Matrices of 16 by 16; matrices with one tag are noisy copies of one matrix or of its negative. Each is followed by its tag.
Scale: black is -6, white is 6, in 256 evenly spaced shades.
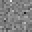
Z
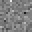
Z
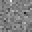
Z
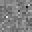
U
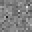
U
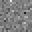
Z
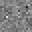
U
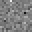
Z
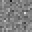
Z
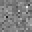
U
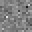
U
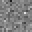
Z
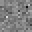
U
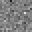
Z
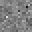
U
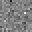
Z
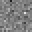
Z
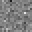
Z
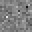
U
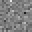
Z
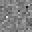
U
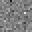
Z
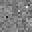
U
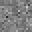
U
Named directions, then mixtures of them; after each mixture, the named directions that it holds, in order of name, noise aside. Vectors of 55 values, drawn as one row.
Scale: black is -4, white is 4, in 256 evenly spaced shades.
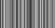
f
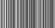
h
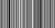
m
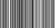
m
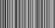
h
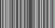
f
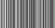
h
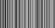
h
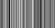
m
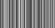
f, m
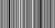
m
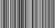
f, m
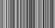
f, h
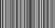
f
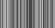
f, h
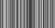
f, h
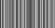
f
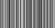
f, m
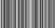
f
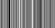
m
